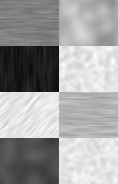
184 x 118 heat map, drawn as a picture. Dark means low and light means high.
The table splits into 4 rows of 2 panels. Panel 1,1: middling, streaked across, faint in contrast. Panel 1,2: high, smooth. Panel 2,1: very low, streaked downward, faint in contrast. Panel 2,2: very high, blotchy, faint in contrast. Panel 3,1: very high, slanting up to the right, faint in contrast. Panel 3,2: high, streaked across, faint in contrast. Panel 4,1: low, smooth, faint in contrast. Panel 4,2: very high, blotchy, faint in contrast.
